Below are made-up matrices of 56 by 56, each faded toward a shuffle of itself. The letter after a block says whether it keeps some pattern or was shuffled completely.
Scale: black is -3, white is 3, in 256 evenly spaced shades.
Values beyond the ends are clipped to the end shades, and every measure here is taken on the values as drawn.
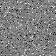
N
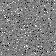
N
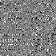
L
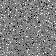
N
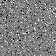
N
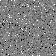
N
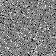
N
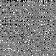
L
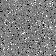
N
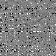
L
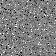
N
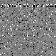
L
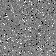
N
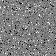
N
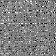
L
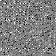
L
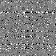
L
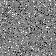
N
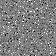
N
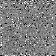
L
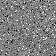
N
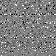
L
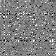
L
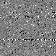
L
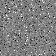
N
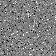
N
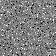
N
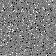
N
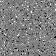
N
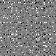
L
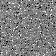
N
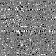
L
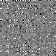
L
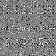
L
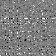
L
